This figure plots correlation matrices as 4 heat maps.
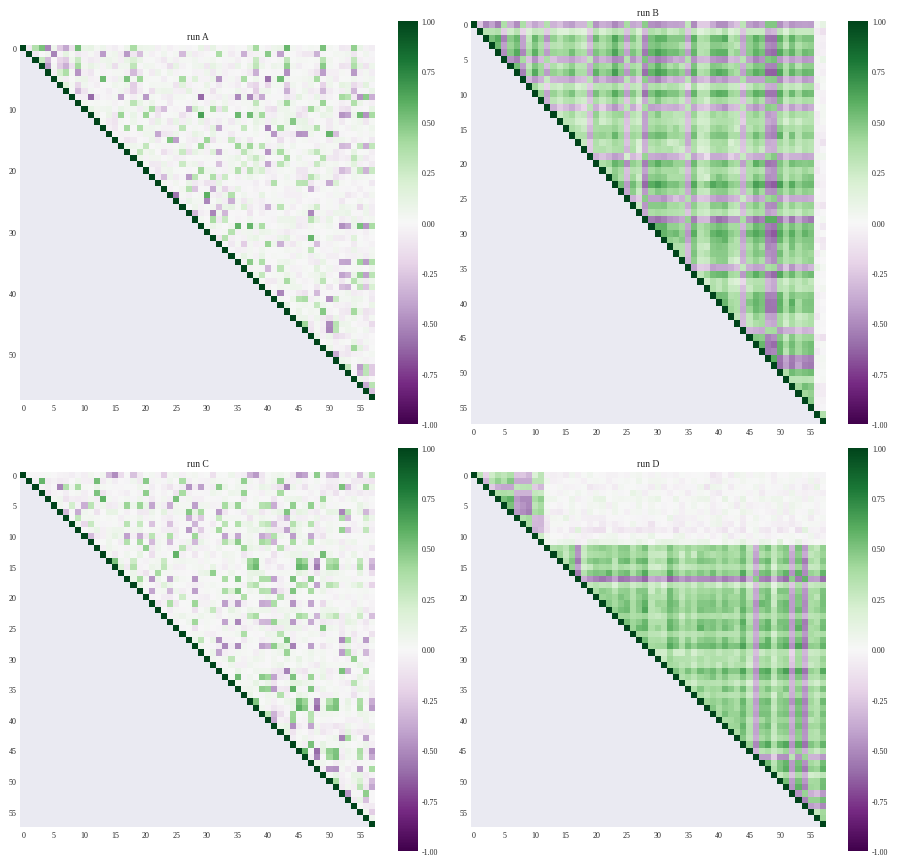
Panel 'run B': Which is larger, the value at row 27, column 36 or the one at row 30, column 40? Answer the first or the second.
the second
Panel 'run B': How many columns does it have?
58
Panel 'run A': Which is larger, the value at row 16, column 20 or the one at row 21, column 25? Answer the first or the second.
the first
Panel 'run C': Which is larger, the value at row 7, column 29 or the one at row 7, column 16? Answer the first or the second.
the second
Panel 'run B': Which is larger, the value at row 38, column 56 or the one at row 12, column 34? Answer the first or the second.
the first
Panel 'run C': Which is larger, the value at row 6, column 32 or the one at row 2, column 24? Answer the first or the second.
the second
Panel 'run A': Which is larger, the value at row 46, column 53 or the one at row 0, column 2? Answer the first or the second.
the second
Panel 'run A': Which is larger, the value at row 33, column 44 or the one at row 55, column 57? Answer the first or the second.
the second
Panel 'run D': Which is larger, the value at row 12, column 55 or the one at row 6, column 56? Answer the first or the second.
the first
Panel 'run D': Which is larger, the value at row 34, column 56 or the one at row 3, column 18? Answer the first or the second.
the first
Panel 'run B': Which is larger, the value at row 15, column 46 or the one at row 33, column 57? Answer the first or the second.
the first
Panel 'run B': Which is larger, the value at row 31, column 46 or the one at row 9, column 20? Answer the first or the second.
the first
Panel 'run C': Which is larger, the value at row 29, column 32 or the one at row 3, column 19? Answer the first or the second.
the second
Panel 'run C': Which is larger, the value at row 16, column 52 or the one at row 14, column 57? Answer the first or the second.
the first
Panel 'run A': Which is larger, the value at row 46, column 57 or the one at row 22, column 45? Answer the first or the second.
the second
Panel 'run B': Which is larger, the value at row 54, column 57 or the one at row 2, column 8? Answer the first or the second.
the first
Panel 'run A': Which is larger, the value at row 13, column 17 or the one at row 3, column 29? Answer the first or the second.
the first
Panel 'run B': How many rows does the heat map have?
58
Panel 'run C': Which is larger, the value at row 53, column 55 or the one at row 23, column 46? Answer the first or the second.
the second
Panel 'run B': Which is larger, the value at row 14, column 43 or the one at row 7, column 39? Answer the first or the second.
the second
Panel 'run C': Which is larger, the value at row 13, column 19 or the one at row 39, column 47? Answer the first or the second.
the second
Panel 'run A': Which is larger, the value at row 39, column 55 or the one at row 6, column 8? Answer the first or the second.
the first
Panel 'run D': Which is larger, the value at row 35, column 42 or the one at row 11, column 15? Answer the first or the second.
the first
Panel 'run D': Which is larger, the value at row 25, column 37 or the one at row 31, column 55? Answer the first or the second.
the first
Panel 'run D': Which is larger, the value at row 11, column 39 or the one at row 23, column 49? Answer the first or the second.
the second
